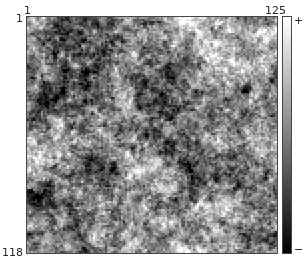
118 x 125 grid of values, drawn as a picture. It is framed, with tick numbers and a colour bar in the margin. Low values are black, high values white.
The texture is blotchy. Overall the values sit about 50% of the way up the scale. The histogram is bell-shaped. No row or column stands out.
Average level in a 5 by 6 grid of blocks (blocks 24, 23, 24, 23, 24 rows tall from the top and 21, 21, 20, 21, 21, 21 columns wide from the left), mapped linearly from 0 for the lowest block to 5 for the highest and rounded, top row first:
102354
002033
322123
213212
223342
